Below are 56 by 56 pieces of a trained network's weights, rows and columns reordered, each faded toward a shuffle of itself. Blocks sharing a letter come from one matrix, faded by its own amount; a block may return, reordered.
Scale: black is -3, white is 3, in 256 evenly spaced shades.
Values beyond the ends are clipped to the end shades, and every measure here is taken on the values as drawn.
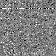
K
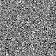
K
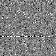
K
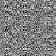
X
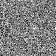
K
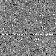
K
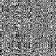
X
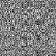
X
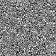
K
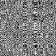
X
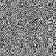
X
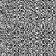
X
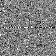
K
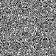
K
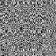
X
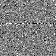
K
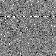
K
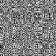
X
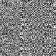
X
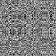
X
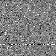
K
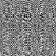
X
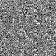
K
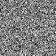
K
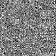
K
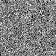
K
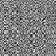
X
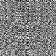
X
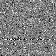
K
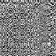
X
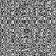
X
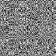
X
